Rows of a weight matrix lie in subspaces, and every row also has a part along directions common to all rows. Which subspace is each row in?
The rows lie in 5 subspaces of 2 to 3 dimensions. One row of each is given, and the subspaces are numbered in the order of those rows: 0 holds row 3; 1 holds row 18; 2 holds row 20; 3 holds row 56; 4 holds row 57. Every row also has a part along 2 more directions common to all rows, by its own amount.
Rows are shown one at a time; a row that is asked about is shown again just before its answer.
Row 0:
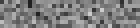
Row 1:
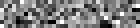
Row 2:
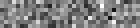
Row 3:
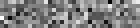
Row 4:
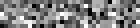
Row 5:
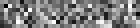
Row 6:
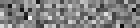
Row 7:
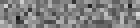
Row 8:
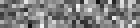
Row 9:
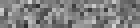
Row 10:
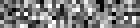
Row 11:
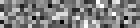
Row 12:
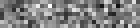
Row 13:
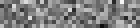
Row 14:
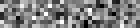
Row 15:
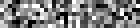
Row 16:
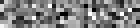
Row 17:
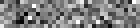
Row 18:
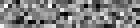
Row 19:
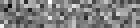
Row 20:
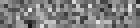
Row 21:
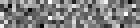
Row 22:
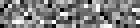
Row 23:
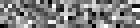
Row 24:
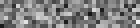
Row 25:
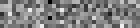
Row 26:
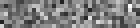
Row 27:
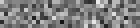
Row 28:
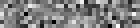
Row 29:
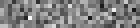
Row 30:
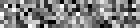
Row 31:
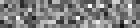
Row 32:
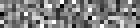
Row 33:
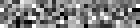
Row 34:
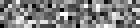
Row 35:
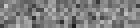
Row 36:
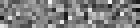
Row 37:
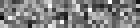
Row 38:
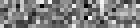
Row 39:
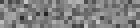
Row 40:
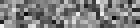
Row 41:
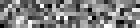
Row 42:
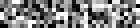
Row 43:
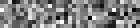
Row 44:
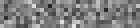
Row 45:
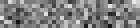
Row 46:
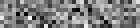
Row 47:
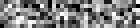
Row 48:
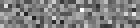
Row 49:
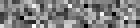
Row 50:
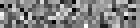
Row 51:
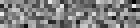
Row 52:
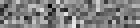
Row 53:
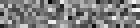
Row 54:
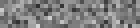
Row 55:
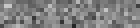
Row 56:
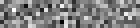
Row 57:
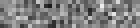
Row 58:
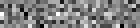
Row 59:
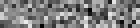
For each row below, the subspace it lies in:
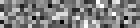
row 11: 2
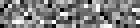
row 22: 1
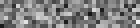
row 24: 3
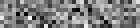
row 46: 0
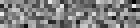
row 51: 0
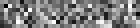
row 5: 2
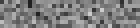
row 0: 3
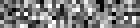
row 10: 4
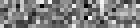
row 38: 4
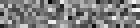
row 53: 0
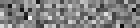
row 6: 4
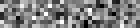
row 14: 2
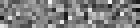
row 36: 0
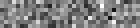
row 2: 4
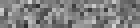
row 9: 1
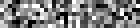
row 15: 3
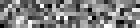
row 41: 2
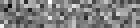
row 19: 4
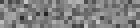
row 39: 0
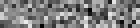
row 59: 3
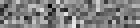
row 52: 1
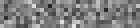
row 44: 1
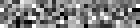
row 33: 1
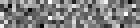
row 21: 4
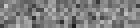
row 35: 1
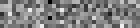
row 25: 4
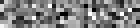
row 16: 3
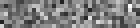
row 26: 2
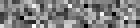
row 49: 3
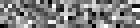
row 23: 0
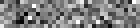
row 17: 0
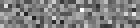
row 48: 1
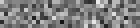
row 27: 2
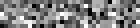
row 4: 3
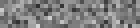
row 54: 1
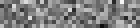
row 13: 3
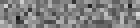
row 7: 2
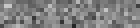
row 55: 1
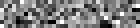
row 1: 1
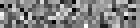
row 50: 3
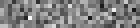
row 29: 4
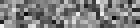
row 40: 3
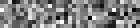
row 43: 4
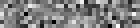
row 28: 3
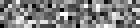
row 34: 1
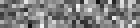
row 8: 3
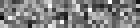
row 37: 0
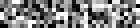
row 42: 0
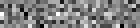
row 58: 4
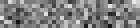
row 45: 0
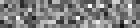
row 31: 2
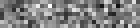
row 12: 1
